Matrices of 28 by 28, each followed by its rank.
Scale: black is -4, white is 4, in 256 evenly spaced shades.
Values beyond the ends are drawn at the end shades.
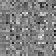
five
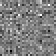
five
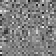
five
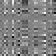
two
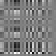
one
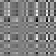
one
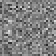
five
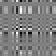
one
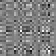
two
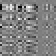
two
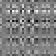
two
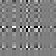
one
